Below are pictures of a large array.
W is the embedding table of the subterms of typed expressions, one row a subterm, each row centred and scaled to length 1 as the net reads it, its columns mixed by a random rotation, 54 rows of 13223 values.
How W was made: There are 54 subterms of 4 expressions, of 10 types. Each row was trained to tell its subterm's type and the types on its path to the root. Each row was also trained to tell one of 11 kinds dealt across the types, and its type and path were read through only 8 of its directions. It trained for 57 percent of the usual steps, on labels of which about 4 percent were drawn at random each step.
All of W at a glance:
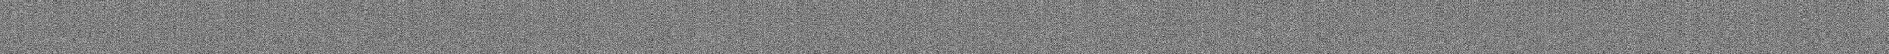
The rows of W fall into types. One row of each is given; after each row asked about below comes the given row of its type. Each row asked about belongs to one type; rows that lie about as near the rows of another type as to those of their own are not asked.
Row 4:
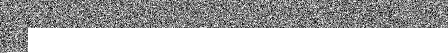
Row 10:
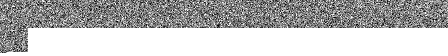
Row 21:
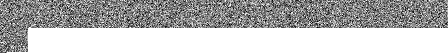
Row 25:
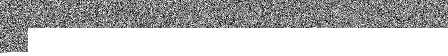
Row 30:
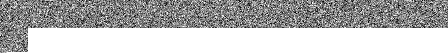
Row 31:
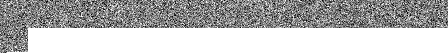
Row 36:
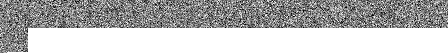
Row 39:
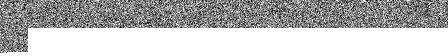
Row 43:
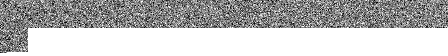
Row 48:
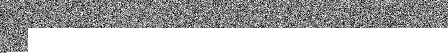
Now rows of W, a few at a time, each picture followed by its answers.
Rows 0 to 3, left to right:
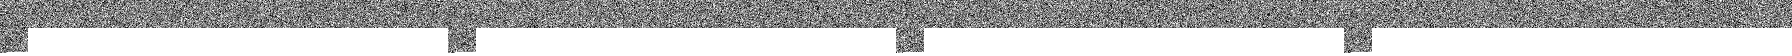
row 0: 48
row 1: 48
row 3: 48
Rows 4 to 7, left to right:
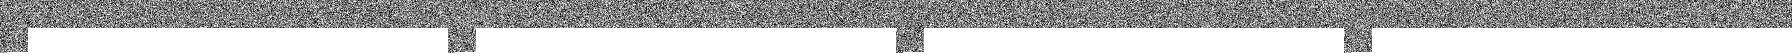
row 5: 31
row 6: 43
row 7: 30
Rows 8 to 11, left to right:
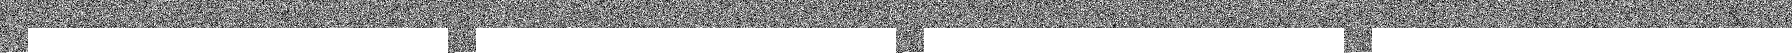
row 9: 21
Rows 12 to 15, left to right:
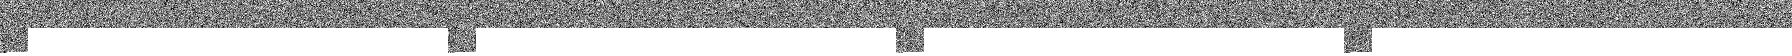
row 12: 48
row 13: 30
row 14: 25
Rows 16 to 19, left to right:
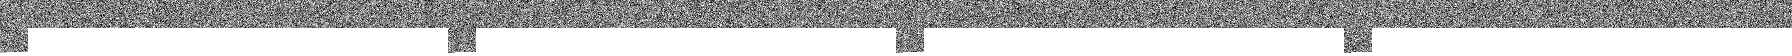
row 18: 25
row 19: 21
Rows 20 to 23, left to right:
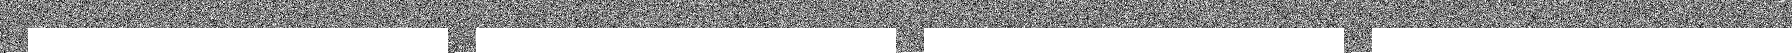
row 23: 36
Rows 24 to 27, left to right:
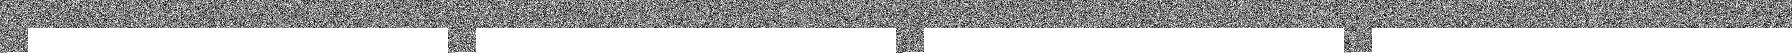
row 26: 10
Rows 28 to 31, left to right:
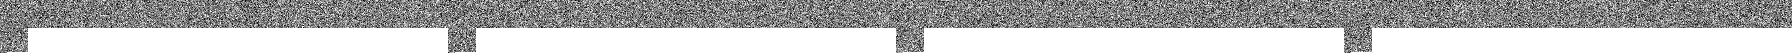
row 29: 43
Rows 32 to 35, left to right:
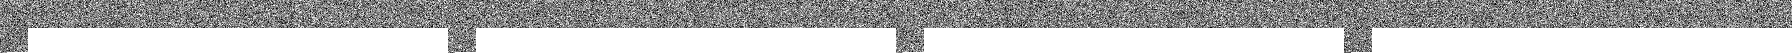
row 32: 43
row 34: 30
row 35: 21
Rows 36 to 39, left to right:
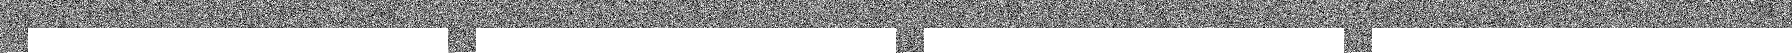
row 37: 30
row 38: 25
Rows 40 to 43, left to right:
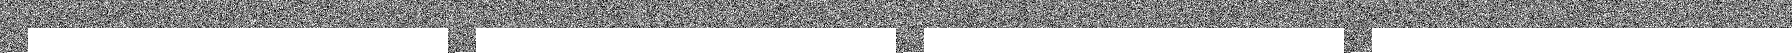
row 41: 21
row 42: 21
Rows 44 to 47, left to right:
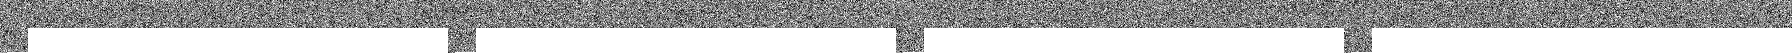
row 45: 43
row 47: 25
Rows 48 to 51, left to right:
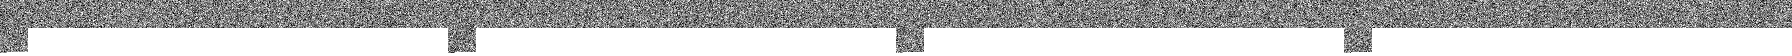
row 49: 10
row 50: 30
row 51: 39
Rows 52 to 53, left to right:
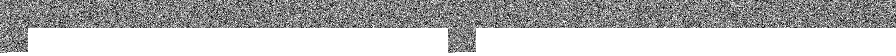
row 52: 25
